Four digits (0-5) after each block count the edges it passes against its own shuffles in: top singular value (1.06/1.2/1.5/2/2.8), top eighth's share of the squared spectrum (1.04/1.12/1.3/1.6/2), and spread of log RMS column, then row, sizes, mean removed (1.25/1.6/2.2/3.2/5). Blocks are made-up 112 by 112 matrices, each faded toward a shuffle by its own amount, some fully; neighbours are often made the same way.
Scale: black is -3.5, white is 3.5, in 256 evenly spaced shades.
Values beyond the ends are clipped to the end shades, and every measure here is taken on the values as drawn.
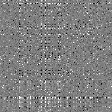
5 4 3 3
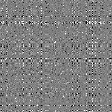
5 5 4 3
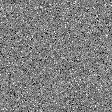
0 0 0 0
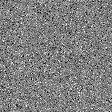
0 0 0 0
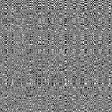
5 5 4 4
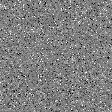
2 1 0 0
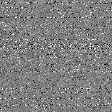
2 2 0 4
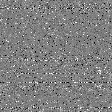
2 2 0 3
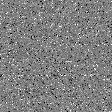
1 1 0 1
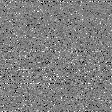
2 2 0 3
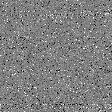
1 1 0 1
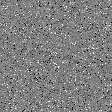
0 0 0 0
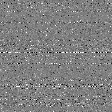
3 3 0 3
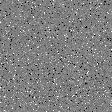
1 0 0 0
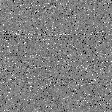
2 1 0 2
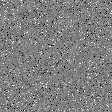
0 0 0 0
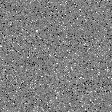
0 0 0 1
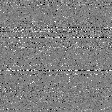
3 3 0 3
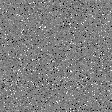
1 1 0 1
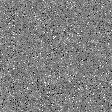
2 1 0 0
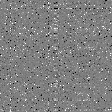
4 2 1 1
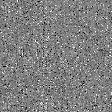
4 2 1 1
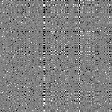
5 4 3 3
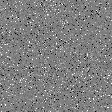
3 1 0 0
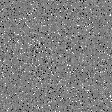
3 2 0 1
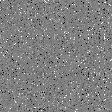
3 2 1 0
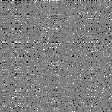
5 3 2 2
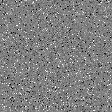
3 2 0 0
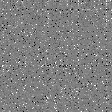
4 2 1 1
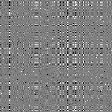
5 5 4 4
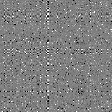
5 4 2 2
